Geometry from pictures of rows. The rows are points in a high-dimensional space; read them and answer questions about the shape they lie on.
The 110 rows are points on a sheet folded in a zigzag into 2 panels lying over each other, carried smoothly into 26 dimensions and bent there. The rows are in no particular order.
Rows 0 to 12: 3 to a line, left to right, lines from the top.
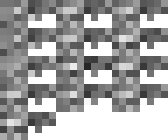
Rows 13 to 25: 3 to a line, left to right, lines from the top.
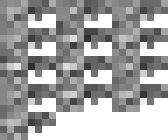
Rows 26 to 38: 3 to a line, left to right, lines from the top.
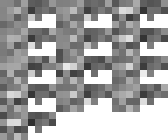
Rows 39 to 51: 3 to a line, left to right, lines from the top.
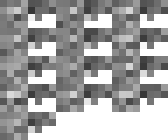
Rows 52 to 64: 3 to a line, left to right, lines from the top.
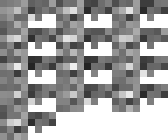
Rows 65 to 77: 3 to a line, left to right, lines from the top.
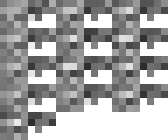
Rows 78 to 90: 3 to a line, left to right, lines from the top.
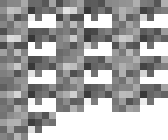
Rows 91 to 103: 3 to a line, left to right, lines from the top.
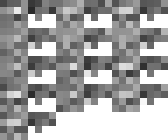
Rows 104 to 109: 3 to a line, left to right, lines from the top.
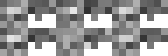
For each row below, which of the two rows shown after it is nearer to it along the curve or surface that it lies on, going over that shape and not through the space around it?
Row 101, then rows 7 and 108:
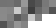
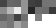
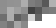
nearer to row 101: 7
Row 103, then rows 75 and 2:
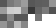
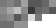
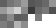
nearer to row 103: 2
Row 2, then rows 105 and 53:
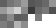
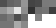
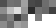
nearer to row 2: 105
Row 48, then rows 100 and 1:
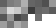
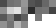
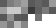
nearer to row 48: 100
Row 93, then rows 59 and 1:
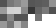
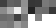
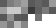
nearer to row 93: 1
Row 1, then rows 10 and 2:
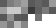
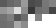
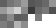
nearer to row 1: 2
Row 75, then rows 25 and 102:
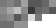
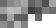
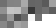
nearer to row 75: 102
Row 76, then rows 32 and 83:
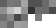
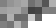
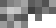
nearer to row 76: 83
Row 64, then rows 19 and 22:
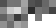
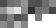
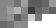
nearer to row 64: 19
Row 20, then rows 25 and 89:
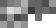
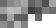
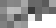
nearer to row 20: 89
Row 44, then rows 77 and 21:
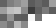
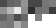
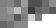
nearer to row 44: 77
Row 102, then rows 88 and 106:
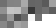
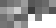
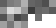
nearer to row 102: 106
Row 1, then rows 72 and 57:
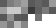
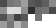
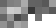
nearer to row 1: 72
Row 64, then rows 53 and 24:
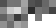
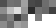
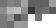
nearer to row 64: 53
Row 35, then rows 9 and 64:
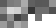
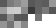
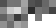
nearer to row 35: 64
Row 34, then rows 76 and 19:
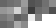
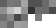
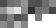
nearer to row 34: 19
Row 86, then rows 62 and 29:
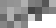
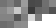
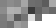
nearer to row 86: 29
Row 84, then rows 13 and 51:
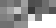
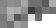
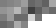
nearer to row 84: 13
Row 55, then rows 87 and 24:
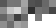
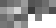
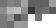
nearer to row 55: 24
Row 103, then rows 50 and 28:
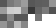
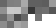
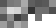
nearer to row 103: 28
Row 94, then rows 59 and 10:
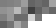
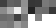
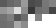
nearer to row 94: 10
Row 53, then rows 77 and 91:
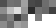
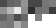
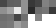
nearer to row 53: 77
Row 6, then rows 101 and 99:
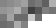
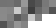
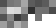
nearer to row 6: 101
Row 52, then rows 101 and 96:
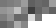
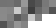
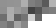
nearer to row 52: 101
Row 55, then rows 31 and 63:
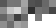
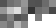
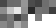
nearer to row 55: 63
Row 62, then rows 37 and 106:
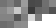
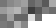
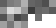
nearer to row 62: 106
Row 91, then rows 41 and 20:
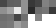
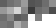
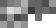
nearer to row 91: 41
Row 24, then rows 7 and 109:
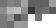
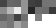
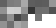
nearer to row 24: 109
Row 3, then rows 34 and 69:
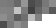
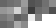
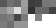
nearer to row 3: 34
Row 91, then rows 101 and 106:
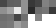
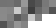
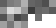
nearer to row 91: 101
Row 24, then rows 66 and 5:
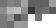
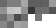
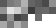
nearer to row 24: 66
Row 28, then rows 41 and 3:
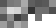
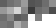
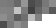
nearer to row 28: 41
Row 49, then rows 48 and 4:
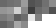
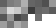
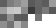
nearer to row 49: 4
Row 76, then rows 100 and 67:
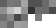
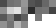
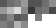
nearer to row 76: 100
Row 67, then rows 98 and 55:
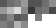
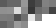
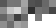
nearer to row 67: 98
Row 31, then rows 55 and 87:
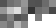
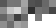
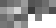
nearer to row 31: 87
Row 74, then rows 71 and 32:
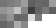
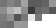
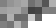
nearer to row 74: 32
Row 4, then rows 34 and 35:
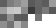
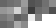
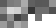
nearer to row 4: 34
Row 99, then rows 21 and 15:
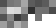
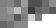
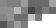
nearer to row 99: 21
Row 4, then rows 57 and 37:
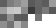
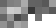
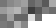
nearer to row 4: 37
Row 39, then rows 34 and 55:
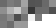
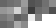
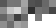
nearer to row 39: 55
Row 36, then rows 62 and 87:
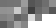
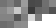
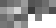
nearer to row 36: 87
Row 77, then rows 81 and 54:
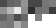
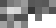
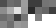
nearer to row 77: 54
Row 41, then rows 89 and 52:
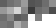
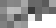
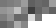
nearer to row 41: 52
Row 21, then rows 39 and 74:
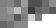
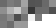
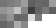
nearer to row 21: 39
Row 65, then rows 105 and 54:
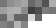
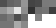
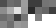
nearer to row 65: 105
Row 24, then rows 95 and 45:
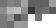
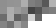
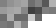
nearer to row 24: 95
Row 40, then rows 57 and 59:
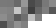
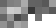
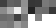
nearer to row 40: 59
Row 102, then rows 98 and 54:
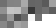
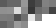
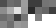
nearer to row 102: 54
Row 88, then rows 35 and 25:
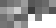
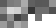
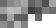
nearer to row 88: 25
